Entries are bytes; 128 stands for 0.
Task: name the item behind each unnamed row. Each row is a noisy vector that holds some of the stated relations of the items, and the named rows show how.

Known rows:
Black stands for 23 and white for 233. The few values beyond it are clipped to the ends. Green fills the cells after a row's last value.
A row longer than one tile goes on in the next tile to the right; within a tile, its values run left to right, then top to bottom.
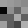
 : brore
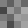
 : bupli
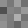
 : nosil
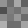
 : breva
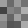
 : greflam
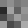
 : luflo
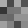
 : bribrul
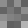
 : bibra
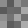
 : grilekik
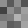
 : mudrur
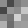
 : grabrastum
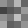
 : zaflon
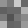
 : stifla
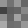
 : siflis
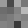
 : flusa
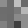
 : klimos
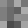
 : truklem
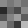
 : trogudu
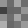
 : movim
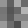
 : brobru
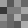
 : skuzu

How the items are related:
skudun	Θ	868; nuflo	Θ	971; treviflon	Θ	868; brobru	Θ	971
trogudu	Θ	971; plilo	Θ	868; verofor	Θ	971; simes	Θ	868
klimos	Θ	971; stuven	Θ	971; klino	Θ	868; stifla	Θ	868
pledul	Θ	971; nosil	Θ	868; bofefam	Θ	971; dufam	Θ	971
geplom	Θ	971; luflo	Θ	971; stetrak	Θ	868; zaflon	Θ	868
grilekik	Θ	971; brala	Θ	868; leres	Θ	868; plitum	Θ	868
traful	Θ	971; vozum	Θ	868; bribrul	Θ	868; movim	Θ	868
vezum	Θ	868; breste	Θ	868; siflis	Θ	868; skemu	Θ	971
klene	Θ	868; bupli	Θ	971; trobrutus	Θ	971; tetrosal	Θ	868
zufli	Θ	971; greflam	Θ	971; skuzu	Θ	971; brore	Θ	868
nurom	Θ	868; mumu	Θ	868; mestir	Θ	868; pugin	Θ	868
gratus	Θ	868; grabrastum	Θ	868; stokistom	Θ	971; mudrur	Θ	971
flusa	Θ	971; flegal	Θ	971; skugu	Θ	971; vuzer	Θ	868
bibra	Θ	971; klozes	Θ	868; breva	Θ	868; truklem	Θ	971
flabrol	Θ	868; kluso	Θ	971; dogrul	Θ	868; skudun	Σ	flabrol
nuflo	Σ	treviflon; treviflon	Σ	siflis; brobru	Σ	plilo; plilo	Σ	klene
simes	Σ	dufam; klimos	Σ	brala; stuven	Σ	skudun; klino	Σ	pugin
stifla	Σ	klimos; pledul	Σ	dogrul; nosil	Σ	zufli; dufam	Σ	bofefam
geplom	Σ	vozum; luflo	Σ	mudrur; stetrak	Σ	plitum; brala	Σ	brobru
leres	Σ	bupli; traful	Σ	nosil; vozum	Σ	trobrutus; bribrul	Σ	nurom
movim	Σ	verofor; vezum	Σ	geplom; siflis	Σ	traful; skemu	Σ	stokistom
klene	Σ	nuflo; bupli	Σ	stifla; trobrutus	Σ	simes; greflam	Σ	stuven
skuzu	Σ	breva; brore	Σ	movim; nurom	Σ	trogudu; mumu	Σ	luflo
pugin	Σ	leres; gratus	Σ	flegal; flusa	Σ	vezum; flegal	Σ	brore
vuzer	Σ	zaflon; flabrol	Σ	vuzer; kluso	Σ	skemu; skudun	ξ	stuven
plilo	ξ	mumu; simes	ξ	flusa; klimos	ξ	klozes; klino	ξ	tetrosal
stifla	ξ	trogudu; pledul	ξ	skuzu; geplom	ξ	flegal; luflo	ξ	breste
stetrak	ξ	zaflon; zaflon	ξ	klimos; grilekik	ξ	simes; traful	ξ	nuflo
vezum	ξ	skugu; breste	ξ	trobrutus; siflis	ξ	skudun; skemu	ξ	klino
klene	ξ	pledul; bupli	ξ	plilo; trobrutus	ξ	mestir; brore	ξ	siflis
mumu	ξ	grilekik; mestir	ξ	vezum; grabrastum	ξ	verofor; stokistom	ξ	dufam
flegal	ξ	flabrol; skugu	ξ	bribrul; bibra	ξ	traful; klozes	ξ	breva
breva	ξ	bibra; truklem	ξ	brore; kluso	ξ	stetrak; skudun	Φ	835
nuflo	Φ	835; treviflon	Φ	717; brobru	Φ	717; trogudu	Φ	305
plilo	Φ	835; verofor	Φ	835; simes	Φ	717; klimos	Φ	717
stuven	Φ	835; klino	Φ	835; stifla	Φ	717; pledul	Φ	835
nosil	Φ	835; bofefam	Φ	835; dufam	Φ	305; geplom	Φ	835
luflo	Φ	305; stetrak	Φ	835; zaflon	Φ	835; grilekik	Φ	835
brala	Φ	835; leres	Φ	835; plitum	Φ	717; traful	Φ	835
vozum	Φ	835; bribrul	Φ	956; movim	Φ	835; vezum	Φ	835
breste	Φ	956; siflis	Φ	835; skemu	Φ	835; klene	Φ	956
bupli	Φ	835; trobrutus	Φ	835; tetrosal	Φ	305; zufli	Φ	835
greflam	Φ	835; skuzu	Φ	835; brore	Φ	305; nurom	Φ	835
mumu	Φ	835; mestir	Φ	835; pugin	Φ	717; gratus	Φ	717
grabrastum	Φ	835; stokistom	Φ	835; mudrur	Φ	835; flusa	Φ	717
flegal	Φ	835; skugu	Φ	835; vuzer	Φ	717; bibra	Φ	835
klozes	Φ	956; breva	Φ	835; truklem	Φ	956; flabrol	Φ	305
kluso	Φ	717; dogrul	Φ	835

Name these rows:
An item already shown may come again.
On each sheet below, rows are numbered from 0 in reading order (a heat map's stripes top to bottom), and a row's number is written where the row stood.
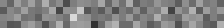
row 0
trobrutus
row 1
treviflon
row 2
grabrastum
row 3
geplom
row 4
breva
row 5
skemu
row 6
bupli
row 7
traful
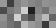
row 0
verofor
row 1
tetrosal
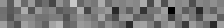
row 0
brobru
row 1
nuflo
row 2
stifla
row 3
brala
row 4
dufam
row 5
bribrul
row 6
flabrol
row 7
dufam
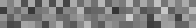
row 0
flegal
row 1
bribrul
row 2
simes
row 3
klozes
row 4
stetrak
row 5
kluso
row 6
klene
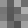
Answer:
brobru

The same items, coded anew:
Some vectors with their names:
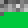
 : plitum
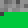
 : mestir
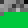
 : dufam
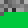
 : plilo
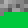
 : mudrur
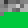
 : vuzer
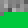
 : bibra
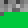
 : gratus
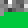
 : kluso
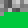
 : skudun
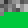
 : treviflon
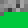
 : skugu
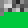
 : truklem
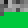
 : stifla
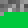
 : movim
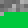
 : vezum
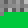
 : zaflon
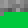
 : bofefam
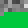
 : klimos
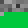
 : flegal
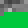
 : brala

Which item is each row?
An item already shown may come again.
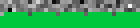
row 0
geplom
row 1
trogudu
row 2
dufam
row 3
breste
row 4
simes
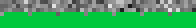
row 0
stetrak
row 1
klimos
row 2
klene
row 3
klimos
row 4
bupli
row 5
flusa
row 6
grabrastum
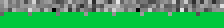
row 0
bibra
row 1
verofor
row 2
bribrul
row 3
nuflo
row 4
verofor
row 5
movim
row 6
traful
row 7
brobru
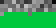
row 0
flabrol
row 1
dufam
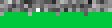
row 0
luflo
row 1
brore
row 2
trobrutus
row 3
stifla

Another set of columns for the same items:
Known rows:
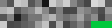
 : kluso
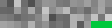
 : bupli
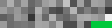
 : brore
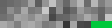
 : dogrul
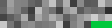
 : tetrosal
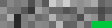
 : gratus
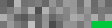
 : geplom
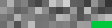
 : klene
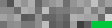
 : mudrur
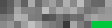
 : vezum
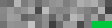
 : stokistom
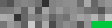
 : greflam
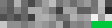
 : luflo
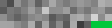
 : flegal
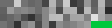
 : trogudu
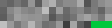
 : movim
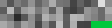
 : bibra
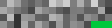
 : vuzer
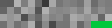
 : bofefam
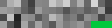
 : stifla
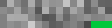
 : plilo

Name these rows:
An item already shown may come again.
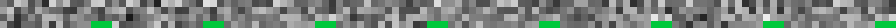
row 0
klimos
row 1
kluso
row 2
truklem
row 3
nuflo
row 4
klene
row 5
dufam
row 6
trogudu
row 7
truklem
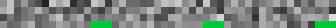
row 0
klozes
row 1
breste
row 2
brore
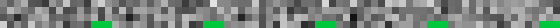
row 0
stetrak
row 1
bibra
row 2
traful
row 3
brobru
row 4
trobrutus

